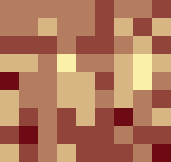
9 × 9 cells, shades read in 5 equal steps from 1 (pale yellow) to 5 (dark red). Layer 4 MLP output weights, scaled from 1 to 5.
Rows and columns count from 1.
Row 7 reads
2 4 3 4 2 4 5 3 2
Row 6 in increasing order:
2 2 2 2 3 3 3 3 4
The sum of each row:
29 26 32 19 25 24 29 35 31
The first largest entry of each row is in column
6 6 1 3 1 9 7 2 9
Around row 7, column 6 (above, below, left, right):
3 4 2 5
